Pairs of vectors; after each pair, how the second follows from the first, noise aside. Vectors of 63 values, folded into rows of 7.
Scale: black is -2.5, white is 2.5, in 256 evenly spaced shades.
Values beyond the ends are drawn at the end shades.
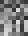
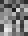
copied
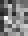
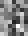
wrapped around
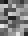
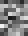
copied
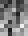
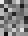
shuffled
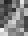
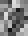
wrapped around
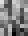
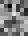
shuffled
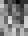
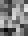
wrapped around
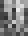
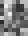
wrapped around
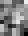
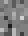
partly zeroed
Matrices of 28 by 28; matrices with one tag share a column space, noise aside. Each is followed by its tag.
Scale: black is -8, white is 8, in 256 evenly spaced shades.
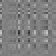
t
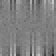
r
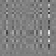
t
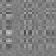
t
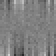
r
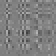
t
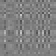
t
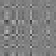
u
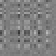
t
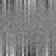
r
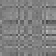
u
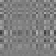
t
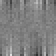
r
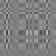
t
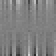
r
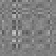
t
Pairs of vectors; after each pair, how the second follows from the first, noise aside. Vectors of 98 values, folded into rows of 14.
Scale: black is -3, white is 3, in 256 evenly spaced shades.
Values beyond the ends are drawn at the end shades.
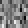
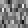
shuffled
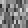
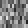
reversed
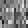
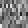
shuffled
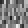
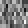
shuffled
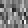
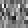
reversed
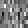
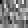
shuffled
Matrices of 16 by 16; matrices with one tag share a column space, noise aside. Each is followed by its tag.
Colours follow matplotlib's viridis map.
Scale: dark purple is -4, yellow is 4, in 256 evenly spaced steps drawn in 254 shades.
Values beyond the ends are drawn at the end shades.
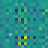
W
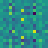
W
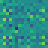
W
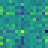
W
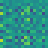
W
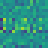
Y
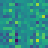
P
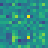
P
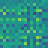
W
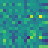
P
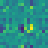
Y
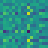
W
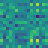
P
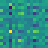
W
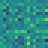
W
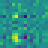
P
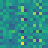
W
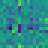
Y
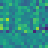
Y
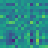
P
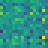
W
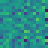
W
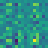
P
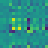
Y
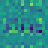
Y
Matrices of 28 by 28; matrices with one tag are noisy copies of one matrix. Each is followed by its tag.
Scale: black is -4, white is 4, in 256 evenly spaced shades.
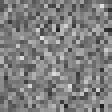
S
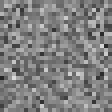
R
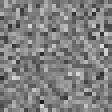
R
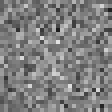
S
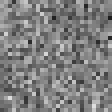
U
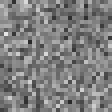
U
